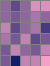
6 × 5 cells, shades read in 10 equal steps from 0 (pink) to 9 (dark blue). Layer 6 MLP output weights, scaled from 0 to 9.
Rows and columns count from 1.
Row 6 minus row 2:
1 4 -2 -1 -4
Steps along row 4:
up down up down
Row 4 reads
3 5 2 6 5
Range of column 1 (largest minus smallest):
3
